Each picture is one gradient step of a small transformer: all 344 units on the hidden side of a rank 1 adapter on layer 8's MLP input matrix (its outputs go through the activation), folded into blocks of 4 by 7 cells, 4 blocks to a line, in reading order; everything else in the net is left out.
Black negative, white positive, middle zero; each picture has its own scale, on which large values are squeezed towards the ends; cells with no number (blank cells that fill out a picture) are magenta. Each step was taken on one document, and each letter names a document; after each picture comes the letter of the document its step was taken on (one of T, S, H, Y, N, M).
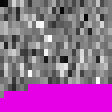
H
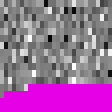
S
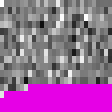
H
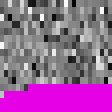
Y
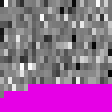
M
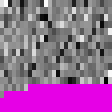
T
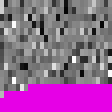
Y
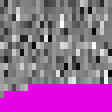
T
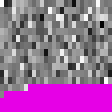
M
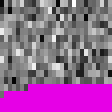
T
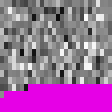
S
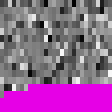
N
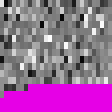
M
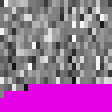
N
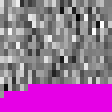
H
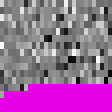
Y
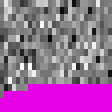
S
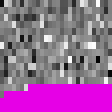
S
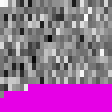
N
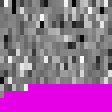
N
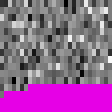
Y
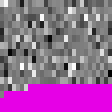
N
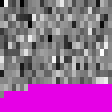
T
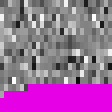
Y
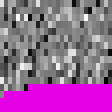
S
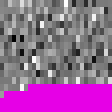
Y
